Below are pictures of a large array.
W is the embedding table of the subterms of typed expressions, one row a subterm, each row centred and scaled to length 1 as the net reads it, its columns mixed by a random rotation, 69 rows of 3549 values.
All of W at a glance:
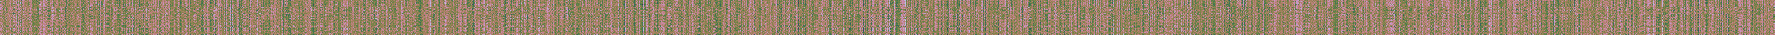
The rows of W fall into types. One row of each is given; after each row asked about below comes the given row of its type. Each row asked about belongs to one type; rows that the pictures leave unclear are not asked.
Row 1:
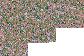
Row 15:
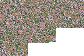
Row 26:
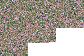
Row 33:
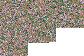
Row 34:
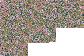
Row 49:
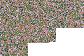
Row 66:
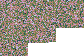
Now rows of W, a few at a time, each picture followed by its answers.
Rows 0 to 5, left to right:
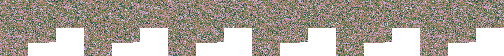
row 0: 33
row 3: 66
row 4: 49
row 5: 33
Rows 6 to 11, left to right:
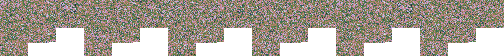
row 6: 34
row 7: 33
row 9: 26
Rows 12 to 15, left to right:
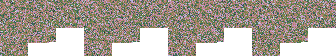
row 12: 49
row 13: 66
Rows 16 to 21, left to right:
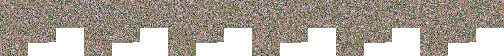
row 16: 66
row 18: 15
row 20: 49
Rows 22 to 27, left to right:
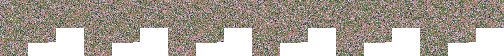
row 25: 66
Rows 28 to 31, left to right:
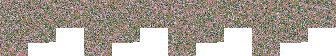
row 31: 1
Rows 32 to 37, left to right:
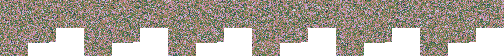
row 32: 26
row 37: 49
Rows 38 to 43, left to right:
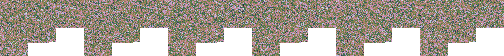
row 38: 1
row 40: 34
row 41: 49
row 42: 34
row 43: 33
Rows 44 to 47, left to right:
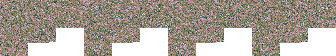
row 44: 1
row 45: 34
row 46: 66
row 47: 49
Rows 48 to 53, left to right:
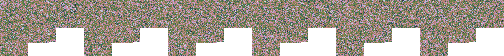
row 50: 66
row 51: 33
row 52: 66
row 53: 33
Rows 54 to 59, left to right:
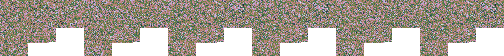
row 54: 49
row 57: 34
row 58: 66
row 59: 34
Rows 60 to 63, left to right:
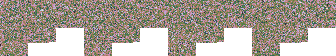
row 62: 26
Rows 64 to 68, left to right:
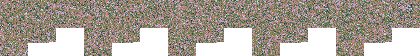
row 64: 1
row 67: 34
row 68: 34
